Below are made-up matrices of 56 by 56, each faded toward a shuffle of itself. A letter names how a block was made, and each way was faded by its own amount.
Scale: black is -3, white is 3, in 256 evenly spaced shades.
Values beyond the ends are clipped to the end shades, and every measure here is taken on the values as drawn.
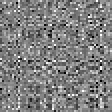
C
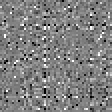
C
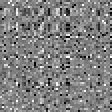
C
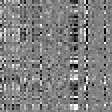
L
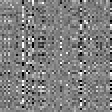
L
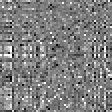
C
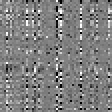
L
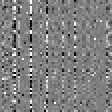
L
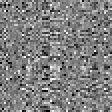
C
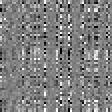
L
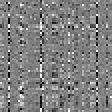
L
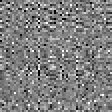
C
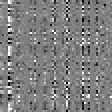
L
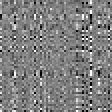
L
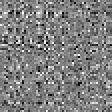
C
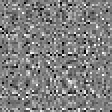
C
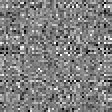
C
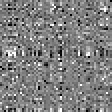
C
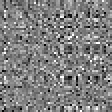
C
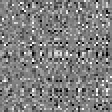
C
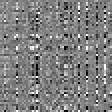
L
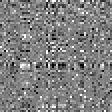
C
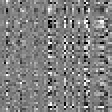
L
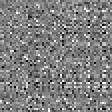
C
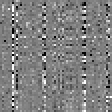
L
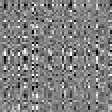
L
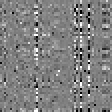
L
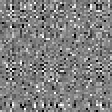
C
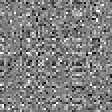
C
